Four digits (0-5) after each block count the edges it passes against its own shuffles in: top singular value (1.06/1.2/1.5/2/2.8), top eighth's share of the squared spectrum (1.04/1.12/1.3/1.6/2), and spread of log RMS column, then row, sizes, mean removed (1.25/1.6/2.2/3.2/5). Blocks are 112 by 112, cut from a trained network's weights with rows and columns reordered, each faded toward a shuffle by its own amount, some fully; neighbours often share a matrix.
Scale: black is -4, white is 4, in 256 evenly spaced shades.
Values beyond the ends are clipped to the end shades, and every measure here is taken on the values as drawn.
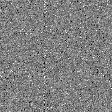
2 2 1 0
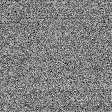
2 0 0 0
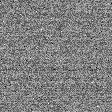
2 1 0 0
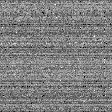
5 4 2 2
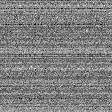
5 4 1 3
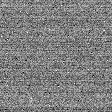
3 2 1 0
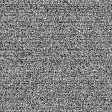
3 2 0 0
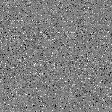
3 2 0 2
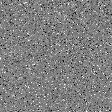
2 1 0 1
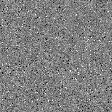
2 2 1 1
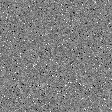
0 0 0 0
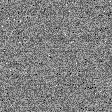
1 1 0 0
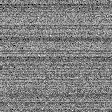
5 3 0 2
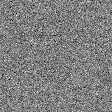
0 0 0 0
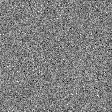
1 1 0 1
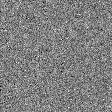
0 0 0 0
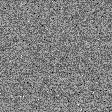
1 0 0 0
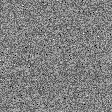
0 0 0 0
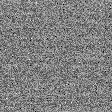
1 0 0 0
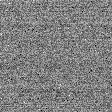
2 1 0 0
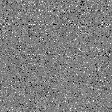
3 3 0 2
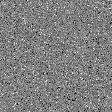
2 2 1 0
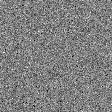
1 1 0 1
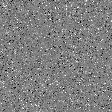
0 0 0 0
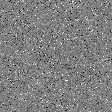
1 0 0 0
